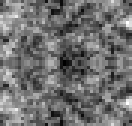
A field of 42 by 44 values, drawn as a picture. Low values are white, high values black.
No row or column stands out. The field is mottled with small blotches. The top and bottom halves mirror each other.
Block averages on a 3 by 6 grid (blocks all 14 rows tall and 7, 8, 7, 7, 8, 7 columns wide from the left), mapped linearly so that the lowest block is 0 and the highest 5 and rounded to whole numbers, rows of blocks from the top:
024322 / 132523 / 024322
